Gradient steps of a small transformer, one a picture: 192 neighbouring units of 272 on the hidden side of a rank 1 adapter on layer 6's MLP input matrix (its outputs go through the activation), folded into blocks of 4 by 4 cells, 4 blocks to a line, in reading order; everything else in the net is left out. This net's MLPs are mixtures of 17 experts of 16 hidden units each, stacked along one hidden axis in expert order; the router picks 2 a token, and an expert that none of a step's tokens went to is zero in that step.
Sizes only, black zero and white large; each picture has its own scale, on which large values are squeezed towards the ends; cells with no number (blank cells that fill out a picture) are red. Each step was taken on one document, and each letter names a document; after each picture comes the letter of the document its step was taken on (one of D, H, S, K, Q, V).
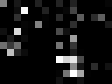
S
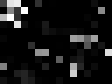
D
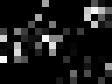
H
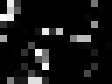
D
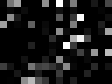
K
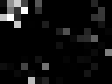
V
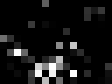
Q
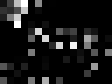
V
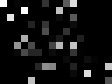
K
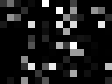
K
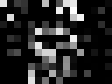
K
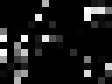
H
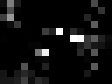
D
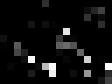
Q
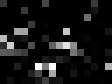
K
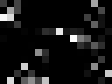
D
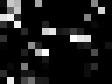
D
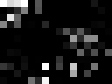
V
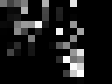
S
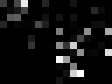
S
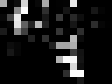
S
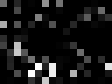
Q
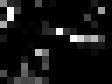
D
